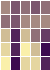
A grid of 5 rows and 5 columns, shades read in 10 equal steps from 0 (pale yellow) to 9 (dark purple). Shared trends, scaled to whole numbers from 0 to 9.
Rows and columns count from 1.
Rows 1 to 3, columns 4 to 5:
6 5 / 4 4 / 5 7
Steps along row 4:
up down up up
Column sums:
12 37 12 18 33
